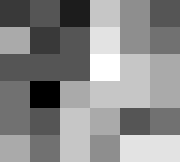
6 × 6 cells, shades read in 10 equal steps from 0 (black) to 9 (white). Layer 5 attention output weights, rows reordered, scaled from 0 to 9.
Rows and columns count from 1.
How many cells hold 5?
3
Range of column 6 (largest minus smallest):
5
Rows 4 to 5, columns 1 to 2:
4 0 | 4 3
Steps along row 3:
same same up down down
